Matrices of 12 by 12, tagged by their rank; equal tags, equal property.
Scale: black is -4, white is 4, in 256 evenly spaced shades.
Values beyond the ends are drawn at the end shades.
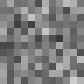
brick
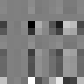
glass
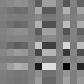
glass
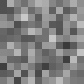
brick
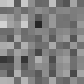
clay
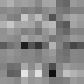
clay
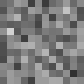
brick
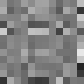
clay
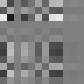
glass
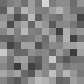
brick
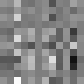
clay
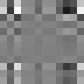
glass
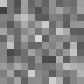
brick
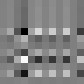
glass
